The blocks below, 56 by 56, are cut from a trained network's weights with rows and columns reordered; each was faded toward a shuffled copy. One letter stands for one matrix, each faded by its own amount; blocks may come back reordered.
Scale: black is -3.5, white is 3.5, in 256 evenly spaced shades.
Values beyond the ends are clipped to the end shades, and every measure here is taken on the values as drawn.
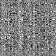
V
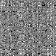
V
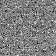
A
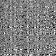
V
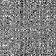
V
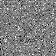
A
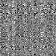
V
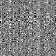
V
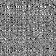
V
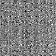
V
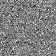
A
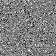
A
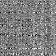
V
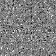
A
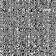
V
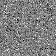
A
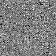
A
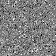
A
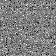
A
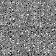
A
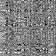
V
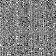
V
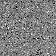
A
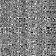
V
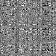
V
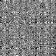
V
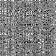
V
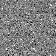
A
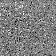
A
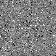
A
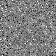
A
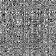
V
